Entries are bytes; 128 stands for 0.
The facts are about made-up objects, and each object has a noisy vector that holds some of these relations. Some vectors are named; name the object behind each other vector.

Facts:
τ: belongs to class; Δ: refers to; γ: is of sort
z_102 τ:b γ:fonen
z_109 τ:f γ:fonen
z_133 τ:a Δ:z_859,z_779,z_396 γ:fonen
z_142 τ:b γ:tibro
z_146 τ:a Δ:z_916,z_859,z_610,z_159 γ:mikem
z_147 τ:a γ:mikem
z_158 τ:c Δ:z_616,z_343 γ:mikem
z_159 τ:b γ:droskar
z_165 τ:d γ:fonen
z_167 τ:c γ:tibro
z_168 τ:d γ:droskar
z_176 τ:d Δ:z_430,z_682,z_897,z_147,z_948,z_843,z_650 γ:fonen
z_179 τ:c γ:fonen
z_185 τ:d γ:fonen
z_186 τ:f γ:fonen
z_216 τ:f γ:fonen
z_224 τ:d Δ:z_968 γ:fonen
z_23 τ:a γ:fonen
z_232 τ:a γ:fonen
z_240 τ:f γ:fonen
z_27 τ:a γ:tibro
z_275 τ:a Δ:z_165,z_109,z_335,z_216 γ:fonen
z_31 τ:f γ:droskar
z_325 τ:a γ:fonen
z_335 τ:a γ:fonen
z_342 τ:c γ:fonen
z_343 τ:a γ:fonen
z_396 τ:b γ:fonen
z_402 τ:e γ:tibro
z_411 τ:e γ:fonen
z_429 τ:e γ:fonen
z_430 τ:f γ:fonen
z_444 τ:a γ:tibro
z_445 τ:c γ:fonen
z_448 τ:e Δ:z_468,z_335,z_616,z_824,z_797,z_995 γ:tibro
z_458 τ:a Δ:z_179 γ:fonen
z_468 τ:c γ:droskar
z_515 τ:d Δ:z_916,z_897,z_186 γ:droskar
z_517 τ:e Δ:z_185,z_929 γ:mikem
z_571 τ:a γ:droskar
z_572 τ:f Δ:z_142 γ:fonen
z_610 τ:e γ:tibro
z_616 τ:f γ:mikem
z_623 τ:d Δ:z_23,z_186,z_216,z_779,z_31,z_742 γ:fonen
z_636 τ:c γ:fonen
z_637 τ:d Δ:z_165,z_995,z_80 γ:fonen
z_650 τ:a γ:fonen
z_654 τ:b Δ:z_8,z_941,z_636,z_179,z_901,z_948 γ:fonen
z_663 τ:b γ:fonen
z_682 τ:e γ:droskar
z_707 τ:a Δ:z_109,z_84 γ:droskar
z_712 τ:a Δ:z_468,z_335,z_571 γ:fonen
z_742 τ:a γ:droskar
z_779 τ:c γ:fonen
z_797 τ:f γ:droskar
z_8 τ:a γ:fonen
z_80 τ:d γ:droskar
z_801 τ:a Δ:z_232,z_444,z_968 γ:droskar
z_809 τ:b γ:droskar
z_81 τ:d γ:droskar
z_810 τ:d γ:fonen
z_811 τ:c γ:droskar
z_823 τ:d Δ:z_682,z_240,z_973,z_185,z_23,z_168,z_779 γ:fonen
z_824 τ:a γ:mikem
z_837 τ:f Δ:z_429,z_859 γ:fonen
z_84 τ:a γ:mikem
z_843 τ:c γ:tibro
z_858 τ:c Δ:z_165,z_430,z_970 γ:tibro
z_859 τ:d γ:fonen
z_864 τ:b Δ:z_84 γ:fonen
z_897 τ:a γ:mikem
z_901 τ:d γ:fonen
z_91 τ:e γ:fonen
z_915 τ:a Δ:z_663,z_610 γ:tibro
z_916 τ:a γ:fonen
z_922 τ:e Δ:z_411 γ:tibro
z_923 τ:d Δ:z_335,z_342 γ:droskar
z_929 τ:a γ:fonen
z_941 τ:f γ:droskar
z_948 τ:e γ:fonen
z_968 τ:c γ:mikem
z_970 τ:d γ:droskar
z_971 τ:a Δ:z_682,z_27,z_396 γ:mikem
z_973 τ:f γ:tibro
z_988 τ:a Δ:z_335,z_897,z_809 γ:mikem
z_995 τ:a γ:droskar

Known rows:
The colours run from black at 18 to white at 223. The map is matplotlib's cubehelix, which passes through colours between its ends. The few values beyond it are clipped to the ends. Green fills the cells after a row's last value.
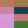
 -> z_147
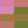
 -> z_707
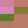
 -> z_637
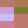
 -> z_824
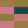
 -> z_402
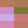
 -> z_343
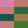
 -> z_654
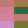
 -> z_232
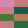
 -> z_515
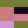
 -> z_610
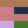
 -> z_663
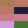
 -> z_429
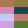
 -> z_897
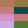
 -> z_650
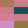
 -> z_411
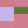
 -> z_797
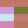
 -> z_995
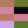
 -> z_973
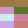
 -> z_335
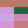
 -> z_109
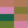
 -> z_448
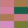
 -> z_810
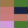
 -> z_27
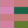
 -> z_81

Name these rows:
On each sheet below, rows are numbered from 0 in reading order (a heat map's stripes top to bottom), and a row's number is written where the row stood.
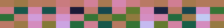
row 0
z_922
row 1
z_968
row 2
z_168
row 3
z_971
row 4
z_801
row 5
z_186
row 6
z_133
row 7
z_84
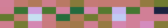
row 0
z_224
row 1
z_468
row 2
z_858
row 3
z_864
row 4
z_616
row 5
z_843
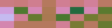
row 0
z_80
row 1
z_712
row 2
z_572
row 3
z_988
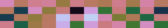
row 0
z_823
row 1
z_158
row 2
z_682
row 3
z_165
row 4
z_458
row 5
z_837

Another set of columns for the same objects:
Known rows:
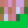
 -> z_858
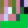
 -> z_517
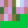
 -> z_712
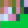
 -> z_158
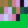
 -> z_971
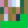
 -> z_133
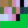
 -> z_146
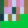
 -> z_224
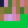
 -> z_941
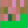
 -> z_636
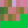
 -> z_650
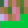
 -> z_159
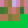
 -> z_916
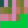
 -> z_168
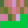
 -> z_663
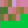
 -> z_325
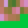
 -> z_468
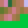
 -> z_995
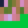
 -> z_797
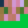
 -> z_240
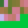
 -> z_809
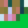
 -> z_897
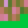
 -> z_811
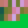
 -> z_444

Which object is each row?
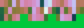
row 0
z_232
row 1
z_448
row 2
z_915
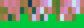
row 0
z_429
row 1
z_109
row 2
z_637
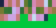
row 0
z_973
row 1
z_515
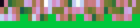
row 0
z_616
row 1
z_275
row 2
z_335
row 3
z_779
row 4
z_142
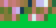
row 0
z_610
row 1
z_837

